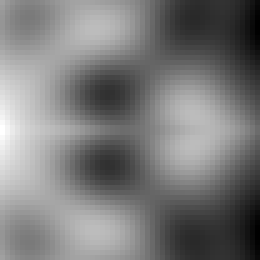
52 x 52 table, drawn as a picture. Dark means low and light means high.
Lone odd cells: none. Average level on the scale: 50%. Slope: up to the left. Mirror symmetry: top to bottom. Ninth with the highest average: middle left. Grain: smooth. Stripes: none.
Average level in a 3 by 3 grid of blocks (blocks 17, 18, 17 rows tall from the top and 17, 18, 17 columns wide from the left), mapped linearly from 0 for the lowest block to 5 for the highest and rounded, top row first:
430
524
430
